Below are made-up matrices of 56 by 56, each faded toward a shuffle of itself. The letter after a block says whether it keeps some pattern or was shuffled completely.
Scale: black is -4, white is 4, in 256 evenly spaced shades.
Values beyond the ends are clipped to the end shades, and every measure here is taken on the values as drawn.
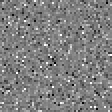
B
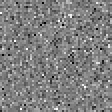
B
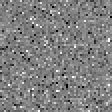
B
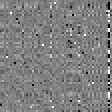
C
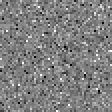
B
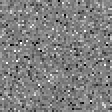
B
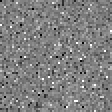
B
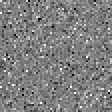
B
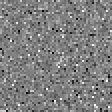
B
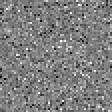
B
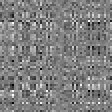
C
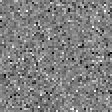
B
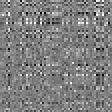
C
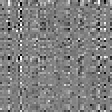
C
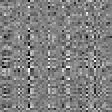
C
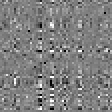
C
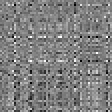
C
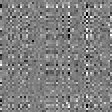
C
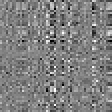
C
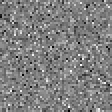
B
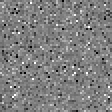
B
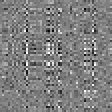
C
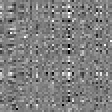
C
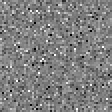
B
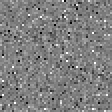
B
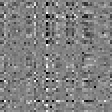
C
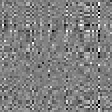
C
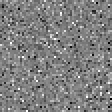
B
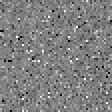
B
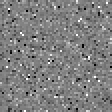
B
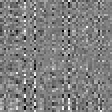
C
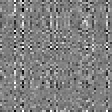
C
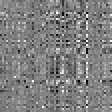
C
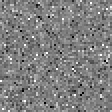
B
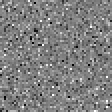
B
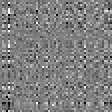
C
